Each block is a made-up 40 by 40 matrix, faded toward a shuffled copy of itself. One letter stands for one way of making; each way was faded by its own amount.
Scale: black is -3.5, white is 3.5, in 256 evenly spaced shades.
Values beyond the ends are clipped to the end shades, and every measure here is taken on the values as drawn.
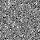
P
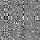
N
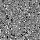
P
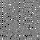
N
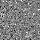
P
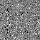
P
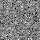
P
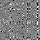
N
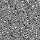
P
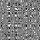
N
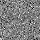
P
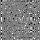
N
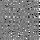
N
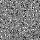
P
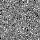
P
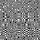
N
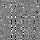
N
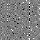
N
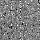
P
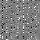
N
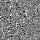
P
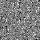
P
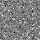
P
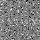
P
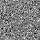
P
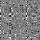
N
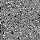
P
